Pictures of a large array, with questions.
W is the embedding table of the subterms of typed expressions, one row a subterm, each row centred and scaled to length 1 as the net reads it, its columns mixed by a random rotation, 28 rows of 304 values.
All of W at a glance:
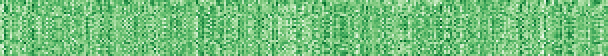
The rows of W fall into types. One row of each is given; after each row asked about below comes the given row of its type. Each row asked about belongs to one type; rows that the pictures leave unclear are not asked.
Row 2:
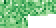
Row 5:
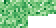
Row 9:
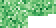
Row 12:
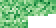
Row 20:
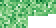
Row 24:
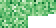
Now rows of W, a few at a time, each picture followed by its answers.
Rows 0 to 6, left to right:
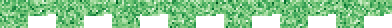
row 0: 2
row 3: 5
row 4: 12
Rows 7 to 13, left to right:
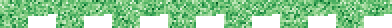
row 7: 24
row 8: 20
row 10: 12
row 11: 9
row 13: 9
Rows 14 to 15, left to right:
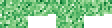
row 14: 20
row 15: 2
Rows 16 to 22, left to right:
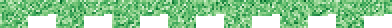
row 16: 9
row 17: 5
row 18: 5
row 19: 2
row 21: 2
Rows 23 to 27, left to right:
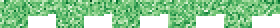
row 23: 5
